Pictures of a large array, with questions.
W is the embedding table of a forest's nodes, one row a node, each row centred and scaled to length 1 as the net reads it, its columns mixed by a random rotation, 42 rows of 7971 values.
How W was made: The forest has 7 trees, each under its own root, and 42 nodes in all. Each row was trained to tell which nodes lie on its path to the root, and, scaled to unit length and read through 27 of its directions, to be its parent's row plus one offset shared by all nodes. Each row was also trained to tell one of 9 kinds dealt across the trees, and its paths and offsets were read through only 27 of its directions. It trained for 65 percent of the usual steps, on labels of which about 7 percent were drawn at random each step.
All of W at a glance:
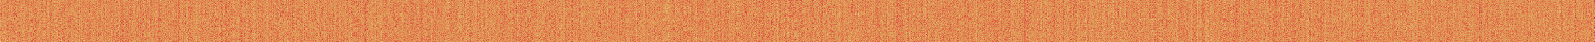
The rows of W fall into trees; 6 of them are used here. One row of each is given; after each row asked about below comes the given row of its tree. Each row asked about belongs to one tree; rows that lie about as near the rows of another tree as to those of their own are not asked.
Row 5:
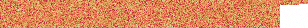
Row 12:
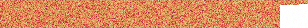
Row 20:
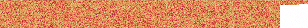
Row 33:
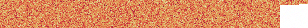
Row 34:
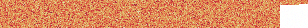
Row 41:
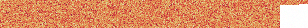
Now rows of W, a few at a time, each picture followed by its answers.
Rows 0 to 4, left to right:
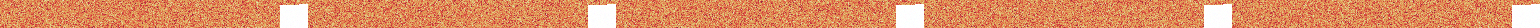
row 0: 12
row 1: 33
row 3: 34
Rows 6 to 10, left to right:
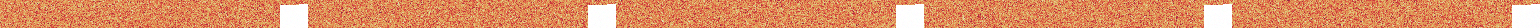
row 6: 20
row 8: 12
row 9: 34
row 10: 12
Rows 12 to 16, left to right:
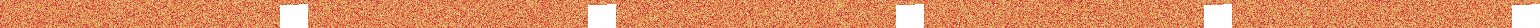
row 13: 5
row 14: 33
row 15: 5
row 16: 5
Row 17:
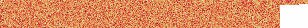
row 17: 12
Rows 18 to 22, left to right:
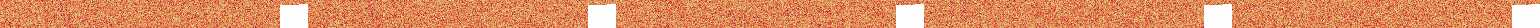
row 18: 34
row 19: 34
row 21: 41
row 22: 20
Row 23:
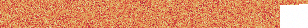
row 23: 12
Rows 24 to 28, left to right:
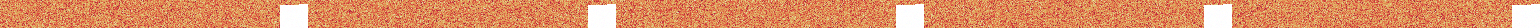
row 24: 41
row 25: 12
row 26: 34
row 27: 12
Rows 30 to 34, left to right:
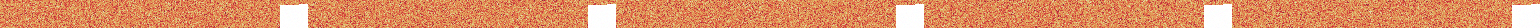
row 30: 41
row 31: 34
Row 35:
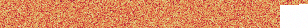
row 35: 33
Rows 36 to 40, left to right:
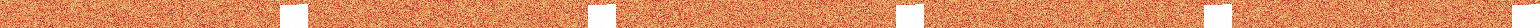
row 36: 20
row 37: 12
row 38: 34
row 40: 20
